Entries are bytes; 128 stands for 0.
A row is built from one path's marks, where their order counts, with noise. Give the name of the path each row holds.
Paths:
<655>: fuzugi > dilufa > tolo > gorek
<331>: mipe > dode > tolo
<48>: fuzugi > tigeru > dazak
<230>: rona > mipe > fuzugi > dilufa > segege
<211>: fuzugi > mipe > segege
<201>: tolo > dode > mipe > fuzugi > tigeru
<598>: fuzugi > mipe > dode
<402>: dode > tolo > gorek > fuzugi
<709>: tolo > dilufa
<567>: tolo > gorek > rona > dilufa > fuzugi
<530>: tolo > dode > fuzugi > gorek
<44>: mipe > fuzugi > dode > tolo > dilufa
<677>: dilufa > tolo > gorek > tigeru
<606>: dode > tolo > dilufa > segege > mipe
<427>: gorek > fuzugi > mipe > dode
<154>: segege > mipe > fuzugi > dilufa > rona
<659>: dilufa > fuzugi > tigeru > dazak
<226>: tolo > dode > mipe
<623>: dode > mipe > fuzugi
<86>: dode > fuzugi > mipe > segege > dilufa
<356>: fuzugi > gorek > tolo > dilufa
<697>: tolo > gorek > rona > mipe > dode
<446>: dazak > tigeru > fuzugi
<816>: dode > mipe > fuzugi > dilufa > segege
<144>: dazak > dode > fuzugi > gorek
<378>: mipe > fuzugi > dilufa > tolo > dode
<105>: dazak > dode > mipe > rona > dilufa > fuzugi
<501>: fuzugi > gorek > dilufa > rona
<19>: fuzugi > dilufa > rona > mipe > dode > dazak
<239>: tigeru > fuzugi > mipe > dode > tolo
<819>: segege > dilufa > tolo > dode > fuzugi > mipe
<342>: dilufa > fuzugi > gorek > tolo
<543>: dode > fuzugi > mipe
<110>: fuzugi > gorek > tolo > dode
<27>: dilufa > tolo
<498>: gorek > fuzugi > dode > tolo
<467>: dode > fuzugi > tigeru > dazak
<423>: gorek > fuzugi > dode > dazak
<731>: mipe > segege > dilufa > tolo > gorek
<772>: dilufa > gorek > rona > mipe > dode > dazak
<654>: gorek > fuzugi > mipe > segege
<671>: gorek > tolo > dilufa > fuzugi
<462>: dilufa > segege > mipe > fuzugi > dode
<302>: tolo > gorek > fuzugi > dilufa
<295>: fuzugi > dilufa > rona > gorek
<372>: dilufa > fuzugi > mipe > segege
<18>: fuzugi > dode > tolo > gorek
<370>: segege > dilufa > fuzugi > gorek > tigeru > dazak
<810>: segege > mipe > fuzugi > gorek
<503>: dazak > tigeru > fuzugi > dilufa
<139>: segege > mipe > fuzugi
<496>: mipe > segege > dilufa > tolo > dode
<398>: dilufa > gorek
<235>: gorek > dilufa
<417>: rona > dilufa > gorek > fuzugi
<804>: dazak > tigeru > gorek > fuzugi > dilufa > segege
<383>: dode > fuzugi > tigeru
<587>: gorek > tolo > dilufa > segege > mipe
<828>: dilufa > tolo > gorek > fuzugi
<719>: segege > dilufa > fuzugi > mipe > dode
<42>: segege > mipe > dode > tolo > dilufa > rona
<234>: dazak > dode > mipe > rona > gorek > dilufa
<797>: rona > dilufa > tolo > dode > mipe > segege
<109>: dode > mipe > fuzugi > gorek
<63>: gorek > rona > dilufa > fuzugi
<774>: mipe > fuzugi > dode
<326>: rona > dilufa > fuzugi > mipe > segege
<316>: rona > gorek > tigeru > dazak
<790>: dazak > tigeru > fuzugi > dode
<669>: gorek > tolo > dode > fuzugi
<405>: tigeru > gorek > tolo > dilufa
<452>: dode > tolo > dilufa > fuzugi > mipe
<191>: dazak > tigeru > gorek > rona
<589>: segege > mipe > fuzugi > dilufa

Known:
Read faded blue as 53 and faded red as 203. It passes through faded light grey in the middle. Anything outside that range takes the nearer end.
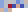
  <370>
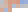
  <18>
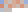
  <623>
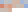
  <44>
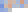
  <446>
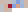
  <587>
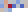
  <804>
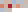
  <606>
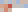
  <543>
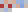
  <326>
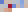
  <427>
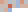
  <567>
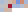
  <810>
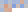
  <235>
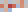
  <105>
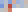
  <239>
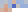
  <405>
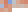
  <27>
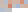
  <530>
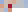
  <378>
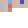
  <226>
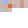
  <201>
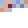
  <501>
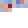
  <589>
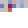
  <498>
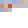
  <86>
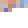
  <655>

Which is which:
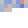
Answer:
<503>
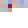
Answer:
<19>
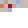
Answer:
<230>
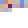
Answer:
<211>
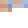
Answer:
<709>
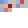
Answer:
<774>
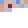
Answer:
<154>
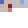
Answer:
<598>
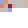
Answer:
<816>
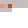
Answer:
<452>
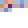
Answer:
<372>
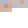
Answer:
<383>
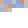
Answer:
<302>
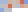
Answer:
<402>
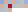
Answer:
<139>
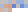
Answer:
<356>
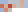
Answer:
<234>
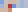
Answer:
<110>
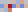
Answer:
<342>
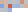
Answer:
<671>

